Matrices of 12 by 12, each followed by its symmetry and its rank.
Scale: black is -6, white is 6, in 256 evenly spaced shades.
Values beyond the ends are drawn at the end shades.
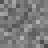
symmetric, full rank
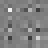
symmetric, rank two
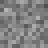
neither, full rank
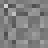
symmetric, rank two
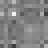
symmetric, rank two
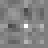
symmetric, rank two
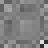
symmetric, rank two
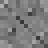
symmetric, full rank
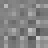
symmetric, rank two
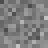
symmetric, full rank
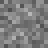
neither, full rank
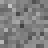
neither, full rank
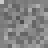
symmetric, full rank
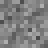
symmetric, full rank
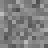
neither, full rank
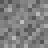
symmetric, full rank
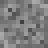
symmetric, full rank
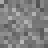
neither, full rank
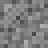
symmetric, full rank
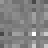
symmetric, rank two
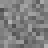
neither, full rank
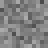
neither, full rank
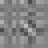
symmetric, rank two
